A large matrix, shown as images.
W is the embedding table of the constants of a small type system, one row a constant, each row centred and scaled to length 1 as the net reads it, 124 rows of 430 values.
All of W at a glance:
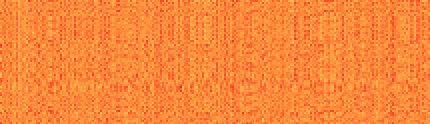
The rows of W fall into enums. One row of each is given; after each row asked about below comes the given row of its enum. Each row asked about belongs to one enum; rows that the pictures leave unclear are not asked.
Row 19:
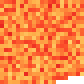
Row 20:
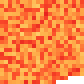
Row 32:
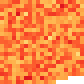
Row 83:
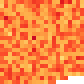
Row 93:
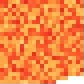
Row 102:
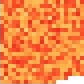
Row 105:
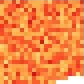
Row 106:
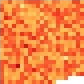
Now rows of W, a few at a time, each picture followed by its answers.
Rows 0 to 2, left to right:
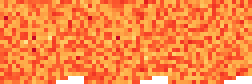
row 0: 83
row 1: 83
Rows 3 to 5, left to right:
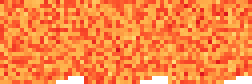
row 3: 102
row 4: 83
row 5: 105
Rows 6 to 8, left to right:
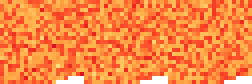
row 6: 106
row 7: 19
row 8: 20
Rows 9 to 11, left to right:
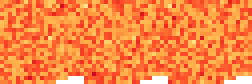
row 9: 32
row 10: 83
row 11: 83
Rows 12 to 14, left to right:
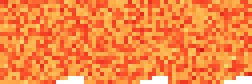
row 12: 93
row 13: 102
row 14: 106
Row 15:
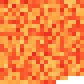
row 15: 93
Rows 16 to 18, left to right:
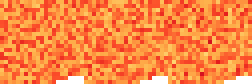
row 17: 102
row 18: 105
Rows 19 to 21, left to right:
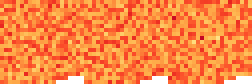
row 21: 83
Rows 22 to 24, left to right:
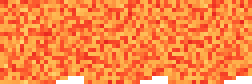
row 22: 93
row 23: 20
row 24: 20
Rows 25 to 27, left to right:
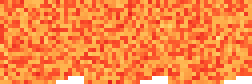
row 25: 102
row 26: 20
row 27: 32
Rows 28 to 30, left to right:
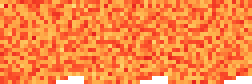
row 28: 83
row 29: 19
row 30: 20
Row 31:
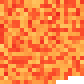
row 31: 102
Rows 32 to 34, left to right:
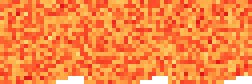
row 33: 102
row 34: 105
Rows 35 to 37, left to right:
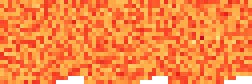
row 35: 20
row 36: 102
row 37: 83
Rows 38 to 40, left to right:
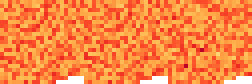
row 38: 20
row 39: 20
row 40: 106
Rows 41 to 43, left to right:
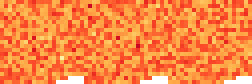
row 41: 83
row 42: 83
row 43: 102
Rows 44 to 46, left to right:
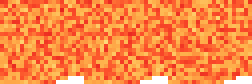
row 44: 93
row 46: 102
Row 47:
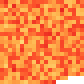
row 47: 93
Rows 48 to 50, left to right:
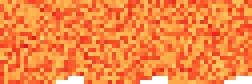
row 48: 106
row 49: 20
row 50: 93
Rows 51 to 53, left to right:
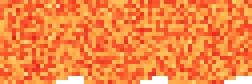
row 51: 32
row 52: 102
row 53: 93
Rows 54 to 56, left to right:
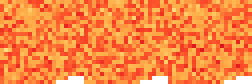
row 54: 106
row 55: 102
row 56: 106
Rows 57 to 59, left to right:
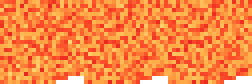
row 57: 19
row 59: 20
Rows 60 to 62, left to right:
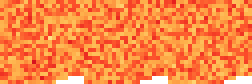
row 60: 32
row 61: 20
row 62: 93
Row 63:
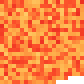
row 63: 102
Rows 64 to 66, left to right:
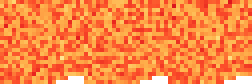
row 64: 83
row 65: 102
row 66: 83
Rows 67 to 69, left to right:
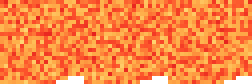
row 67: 93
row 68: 19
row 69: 102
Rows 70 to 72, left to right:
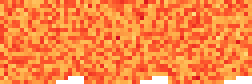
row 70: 102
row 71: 83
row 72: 32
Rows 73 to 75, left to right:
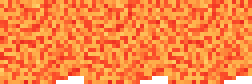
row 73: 20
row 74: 20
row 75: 20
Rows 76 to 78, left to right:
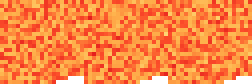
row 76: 20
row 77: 106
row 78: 102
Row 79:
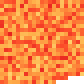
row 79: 19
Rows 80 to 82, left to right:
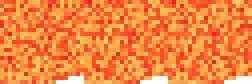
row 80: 19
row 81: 93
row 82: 93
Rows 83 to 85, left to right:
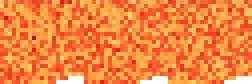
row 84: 106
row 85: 93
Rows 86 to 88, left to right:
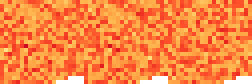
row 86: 106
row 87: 106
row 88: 102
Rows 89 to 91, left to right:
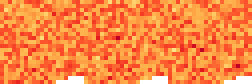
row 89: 106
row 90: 32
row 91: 106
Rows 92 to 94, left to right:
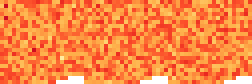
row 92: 83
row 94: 102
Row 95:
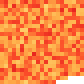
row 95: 93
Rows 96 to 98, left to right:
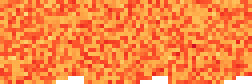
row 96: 32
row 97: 20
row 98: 106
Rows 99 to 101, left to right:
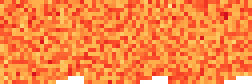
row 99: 105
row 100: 20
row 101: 83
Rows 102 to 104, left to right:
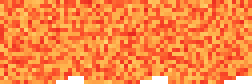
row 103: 93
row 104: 20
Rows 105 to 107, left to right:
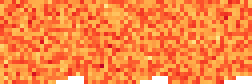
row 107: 83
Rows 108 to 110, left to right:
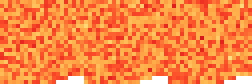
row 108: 20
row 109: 32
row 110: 83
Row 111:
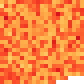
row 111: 83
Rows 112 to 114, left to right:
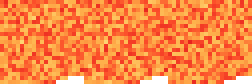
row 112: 93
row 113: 93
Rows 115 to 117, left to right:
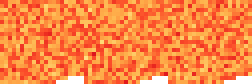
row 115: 93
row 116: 106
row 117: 19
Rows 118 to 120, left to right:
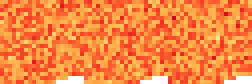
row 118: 32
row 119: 93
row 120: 83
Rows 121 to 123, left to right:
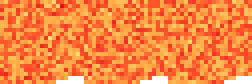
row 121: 32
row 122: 102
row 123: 93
